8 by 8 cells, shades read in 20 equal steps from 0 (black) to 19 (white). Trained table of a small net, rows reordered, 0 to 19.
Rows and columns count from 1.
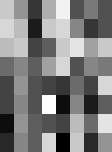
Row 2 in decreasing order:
16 16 15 14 10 6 4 2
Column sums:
67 92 44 93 75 86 53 87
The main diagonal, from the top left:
15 14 5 12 4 10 8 11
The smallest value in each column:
1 10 2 5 0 6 2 6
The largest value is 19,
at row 6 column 4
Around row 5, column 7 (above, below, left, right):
10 2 8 16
